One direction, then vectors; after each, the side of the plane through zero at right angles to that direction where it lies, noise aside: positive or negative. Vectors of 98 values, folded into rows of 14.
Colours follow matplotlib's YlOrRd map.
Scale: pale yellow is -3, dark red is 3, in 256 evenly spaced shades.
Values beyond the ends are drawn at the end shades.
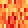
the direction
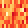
positive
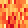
positive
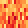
positive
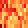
negative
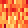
negative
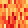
positive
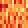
positive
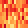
negative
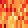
negative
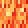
positive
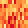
positive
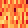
negative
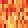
negative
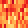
negative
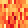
positive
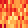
negative
